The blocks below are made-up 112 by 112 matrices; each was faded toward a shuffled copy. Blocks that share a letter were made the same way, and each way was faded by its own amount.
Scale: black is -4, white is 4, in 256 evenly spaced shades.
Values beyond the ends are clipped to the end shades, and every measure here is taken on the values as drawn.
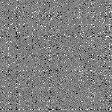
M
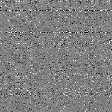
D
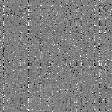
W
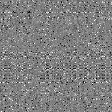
D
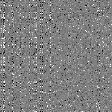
W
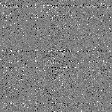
M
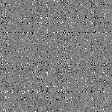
M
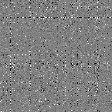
M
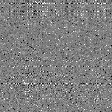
D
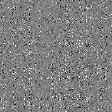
M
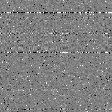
D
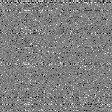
D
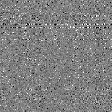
D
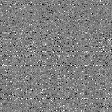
D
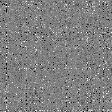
M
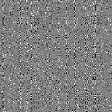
W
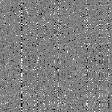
W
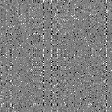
W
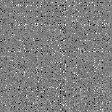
M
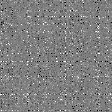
M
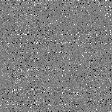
M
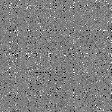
M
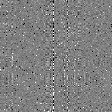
W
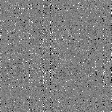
M
